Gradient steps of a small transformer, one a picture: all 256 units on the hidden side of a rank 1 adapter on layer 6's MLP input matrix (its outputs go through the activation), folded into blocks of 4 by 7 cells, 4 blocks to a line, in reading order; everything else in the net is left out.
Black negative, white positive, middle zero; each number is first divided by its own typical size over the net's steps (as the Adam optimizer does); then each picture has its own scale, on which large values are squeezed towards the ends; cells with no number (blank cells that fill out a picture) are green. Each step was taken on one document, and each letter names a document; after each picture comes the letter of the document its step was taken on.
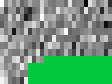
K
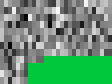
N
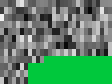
N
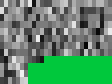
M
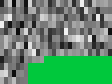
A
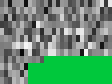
A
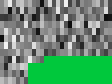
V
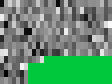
K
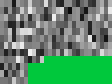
A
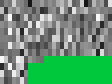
A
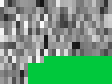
M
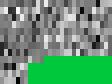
V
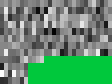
N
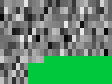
N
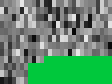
V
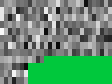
N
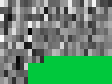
K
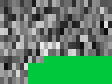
M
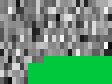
V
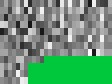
A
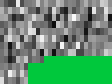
V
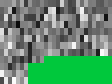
N
